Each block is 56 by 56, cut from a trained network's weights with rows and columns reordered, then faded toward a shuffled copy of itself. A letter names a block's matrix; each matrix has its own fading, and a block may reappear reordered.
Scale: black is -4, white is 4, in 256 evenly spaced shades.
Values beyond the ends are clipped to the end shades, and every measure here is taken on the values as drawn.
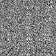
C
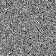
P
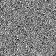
P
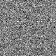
C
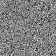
P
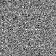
C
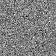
P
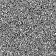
P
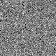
P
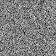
P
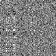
C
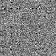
C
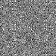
C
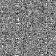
C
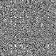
C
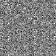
C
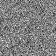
P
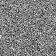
P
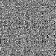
C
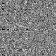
C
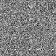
C
